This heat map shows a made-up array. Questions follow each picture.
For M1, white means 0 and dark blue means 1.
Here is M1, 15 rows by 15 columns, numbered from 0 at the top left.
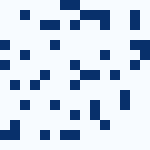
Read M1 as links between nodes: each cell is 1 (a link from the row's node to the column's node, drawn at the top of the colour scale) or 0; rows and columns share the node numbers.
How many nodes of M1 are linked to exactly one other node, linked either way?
1
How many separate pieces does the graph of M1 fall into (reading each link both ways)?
1
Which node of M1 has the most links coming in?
node 7
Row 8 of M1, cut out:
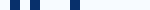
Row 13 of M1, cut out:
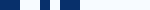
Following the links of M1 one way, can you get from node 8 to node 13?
yes
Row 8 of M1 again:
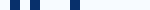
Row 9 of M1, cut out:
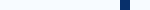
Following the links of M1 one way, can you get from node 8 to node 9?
yes
